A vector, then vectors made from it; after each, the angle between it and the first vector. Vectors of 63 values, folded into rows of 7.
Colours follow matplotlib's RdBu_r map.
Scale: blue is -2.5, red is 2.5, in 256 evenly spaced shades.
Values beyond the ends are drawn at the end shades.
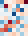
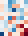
orthogonal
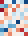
partly opposed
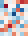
nearly parallel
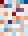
nearly opposite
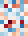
partly aligned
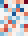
nearly parallel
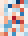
partly opposed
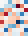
partly opposed
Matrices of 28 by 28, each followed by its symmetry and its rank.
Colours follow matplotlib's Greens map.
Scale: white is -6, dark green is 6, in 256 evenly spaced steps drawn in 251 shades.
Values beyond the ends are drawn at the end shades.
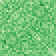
symmetric, full rank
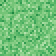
symmetric, full rank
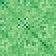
symmetric, rank five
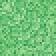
symmetric, full rank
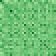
symmetric, rank five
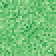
symmetric, full rank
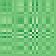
symmetric, rank one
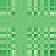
symmetric, rank one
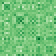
symmetric, rank three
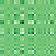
symmetric, rank one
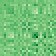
symmetric, rank three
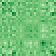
symmetric, rank three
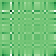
symmetric, rank one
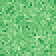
symmetric, full rank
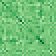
symmetric, rank five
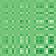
symmetric, rank one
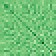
symmetric, rank five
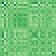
symmetric, rank three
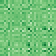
symmetric, rank three
